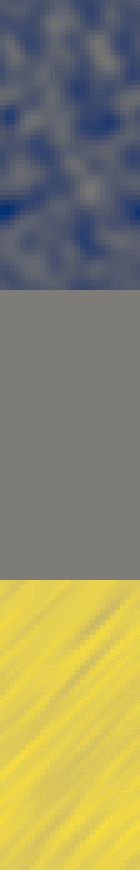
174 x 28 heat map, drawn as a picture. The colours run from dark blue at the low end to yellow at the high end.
The table splits into 3 rows of 1 panel. Panel 1,1: low, blotchy. Panel 2,1: middling, flat. Panel 3,1: very high, slanting up to the right, faint in contrast.
